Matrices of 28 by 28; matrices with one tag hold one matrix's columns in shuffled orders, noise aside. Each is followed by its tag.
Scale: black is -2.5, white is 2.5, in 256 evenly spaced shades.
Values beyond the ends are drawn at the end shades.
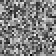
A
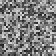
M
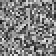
A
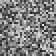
M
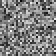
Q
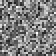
Q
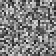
Q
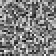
A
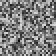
A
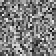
M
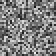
Q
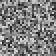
A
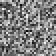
A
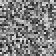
A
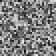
A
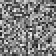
M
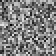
A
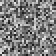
A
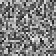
A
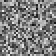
A
